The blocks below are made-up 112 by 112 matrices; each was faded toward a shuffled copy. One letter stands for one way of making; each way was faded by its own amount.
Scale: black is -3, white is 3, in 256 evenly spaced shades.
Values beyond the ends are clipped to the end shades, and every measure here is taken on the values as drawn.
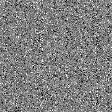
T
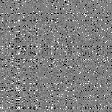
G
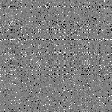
G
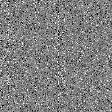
T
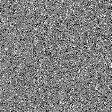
T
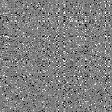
G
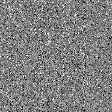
T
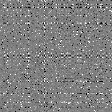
G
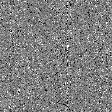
T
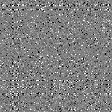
G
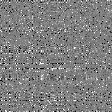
G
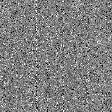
T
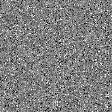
T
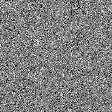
T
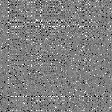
G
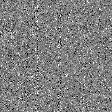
T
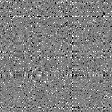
G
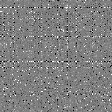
G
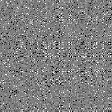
G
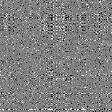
G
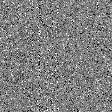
T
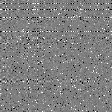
G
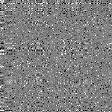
G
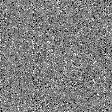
T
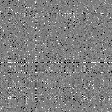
G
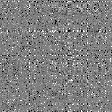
G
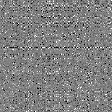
G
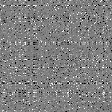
G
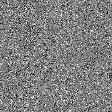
T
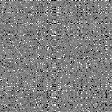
G
